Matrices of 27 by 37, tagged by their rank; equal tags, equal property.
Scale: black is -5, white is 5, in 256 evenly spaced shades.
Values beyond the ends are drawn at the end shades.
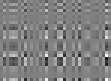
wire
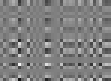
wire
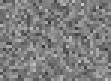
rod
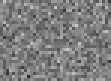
rod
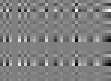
wire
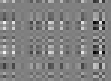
wire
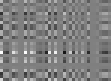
wire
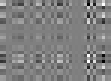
wire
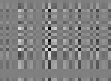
wire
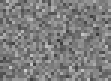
rod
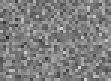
rod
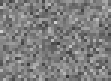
rod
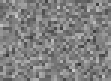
rod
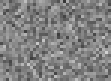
rod
